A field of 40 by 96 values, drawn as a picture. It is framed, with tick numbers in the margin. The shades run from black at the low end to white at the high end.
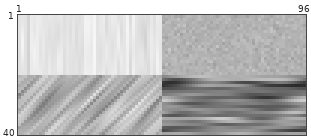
It is made of 2 by 2 panels. Panel 1,1: very high, streaked downward, faint in contrast. Panel 1,2: high, fine-grained, faint in contrast. Panel 2,1: high, slanting up to the right. Panel 2,2: middling, streaked across, strong in contrast.
